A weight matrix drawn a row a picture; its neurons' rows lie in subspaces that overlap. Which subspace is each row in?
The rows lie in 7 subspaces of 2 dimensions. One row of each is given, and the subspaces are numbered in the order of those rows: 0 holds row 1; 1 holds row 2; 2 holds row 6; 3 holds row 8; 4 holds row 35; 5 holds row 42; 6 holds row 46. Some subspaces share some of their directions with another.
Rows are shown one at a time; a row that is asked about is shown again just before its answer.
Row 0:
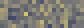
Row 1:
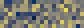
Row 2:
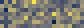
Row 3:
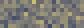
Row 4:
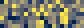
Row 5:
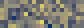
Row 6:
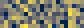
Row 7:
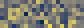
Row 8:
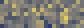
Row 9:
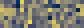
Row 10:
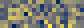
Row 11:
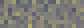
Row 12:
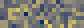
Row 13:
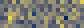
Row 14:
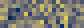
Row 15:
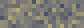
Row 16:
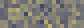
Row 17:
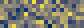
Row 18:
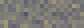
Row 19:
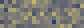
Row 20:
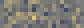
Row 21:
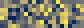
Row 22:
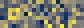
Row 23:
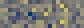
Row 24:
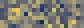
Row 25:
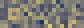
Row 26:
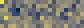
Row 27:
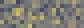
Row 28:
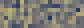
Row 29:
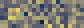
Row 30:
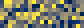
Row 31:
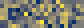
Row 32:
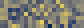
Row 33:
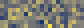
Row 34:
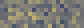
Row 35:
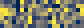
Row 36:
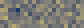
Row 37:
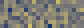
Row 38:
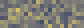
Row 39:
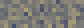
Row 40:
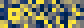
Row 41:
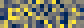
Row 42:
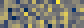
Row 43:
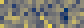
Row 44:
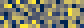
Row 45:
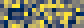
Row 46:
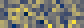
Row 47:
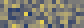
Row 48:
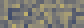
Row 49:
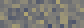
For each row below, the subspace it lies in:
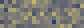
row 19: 1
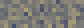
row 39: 2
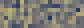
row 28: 4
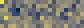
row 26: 3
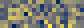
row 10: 2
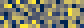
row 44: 2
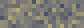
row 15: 2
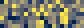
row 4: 3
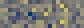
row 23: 0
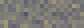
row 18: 1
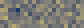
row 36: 3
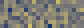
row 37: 5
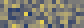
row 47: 4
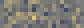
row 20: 0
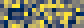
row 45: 4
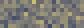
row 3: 1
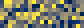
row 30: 0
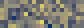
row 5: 1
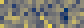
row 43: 3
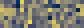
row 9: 4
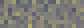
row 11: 5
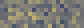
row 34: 0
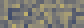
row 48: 4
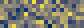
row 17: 1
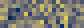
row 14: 6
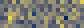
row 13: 6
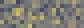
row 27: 5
